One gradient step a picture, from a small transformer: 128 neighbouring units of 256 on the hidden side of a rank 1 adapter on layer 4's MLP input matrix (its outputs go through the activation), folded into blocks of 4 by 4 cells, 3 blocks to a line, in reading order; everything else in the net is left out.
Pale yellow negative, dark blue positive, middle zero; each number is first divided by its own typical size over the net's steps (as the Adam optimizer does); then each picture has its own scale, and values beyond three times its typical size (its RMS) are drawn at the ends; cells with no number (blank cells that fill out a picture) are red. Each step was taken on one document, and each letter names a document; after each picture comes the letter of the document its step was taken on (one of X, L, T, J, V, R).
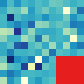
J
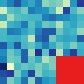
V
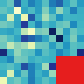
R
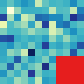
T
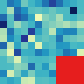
R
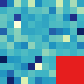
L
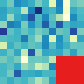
V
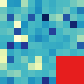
J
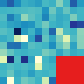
J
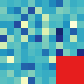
R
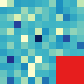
J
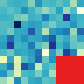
L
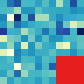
R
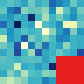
R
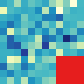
V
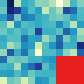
R
